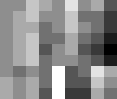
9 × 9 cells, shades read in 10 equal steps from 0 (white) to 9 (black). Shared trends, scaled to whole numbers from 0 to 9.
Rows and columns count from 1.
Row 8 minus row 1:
-1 0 1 2 -4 5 2 -1 -2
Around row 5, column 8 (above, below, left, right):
6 6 6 9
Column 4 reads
3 4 5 5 6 5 5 5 6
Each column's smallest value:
3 3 2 3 0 1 4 1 3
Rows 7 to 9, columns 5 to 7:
0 6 5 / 0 6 6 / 0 7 7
